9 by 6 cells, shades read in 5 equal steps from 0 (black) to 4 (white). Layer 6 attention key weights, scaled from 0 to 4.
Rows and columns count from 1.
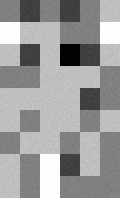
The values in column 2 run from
1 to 3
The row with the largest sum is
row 2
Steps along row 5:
same same same down up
